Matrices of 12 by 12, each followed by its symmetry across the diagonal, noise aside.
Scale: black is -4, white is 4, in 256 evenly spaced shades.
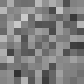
symmetric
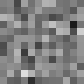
antisymmetric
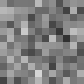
neither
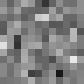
antisymmetric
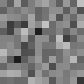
neither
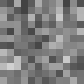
neither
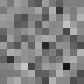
symmetric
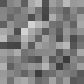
symmetric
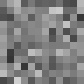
antisymmetric
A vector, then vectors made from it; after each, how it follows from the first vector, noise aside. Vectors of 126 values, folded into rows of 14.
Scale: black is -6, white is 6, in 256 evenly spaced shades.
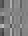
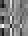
scaled up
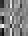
scaled up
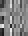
scaled up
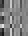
scaled up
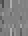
partly zeroed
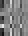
scaled up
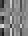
scaled up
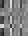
scaled up
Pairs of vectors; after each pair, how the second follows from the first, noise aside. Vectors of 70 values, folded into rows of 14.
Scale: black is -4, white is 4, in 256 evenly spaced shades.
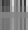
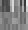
copied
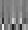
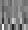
copied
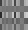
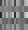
copied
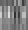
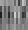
negated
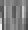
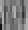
negated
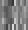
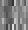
copied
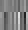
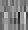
negated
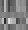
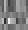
copied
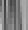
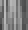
negated
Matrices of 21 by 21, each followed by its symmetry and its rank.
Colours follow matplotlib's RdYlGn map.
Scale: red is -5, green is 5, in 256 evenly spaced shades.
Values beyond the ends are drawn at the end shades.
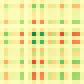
symmetric, rank one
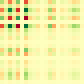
symmetric, rank one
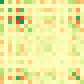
symmetric, rank three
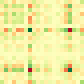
symmetric, rank two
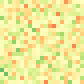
neither, full rank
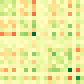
symmetric, rank three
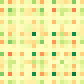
symmetric, rank two
